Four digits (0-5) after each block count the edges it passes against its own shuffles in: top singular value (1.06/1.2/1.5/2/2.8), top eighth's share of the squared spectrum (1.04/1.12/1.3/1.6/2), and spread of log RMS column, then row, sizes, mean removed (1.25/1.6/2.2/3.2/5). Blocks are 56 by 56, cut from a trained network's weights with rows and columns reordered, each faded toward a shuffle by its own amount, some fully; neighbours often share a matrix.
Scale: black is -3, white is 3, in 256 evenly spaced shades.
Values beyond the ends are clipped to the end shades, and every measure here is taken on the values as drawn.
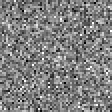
0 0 0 0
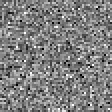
0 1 0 0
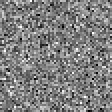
1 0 0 0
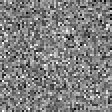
2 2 0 0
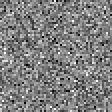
0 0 0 0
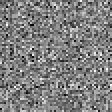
3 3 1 2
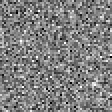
0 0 0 0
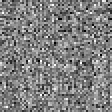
3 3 0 2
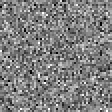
0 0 0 0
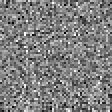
2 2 0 1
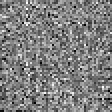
3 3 0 2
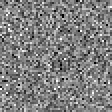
0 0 0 0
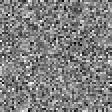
3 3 0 1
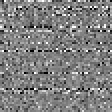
4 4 0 4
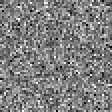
1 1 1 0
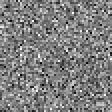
0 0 0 0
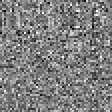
3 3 2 2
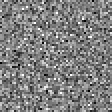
2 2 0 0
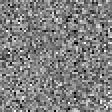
2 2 1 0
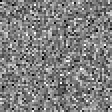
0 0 0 0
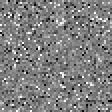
1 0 0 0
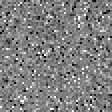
0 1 0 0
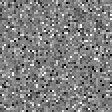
1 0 0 0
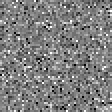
1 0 0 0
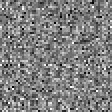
3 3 1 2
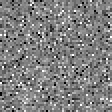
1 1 0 0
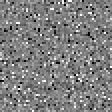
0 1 0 0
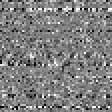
4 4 0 3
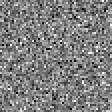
0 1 0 0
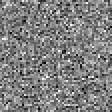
2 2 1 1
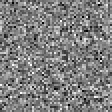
3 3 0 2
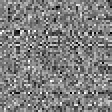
4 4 2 2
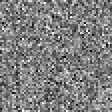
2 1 0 0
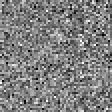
3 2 1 1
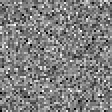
1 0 0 0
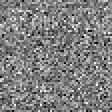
1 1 0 0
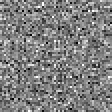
4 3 2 2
